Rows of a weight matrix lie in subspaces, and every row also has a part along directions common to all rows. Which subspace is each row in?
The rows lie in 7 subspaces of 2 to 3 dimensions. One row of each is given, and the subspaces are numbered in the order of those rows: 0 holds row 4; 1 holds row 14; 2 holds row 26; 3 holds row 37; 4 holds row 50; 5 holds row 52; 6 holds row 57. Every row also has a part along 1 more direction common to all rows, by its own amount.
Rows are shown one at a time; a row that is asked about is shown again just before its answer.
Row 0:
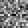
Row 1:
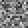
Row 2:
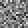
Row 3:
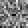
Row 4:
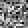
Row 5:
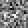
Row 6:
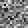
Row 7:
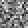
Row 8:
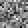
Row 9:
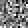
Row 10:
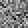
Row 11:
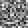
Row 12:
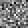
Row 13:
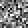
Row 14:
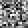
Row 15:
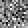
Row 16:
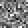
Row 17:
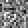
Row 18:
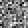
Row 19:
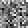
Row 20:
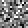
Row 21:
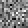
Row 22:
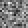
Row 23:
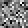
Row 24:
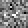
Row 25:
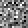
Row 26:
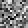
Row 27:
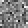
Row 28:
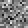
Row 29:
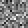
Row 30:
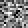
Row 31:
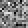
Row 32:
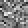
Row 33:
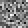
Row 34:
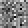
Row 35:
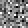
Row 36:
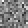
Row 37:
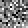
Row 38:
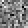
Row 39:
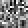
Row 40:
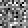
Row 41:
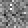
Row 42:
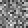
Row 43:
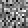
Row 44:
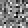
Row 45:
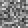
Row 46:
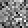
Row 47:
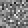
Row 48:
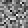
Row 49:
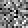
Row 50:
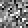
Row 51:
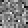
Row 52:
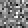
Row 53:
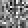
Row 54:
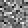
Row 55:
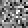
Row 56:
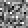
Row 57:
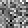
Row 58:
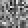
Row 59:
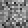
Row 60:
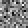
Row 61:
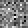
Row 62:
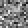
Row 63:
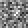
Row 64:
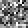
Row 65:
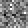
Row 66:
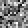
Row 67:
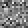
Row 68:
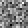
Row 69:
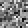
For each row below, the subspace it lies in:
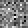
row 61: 6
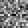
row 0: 5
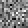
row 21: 3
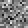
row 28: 2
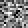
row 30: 0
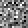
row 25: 6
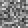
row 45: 4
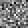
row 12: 4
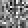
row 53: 5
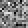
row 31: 0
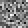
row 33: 4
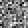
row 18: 6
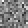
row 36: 1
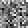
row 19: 6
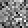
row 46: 2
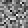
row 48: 2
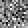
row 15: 3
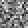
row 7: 1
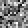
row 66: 0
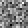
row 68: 6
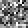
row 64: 0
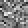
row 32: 0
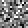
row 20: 1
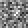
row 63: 0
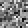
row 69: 4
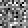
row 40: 6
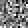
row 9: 5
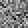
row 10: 2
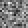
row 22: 0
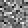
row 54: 0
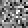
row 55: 1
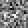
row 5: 3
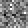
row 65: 3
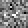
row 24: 3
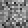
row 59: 2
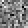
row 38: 1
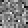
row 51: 1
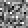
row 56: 0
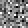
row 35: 5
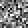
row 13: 4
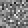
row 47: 4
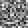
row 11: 4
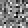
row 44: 5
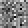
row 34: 6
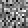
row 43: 3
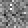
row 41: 3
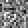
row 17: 3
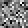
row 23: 2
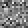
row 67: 2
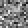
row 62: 0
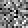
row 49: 6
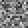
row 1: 1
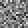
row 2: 2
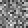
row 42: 6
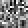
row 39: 5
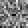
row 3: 5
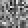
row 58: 5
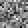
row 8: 4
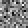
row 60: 6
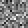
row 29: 2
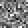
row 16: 4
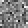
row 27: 1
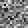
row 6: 2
